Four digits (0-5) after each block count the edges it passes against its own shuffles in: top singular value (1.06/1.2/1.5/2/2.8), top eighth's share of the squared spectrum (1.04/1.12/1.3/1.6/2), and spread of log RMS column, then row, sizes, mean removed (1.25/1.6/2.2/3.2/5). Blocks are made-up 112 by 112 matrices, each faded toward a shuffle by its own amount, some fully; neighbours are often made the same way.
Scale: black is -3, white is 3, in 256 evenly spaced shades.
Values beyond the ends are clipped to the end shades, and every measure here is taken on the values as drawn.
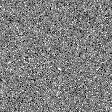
0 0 0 0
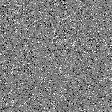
3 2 1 0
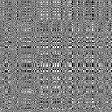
5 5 4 4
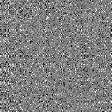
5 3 3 2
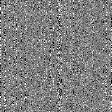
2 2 4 0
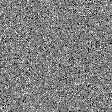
0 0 1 0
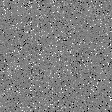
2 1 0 0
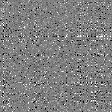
4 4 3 2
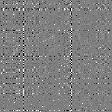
5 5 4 3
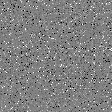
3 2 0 1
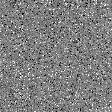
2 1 1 1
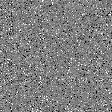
1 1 2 1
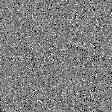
2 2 2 2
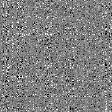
3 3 4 3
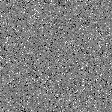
0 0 0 0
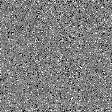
1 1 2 1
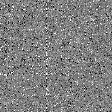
2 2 2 2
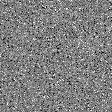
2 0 0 0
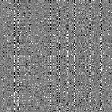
5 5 4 2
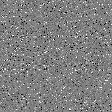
3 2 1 1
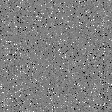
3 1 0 0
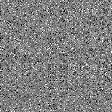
4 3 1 1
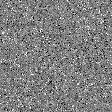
2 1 0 0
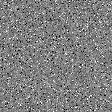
0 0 0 0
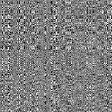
5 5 4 3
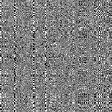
5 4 4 3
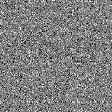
3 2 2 1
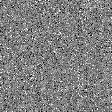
3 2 1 0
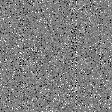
1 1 2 1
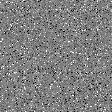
1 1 1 1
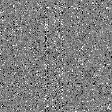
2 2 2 2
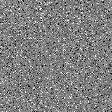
3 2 1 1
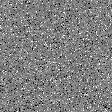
2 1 0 0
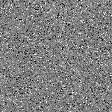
2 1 0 0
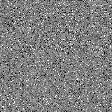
4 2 1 1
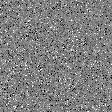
0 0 0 0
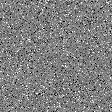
2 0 0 0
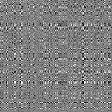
5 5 4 4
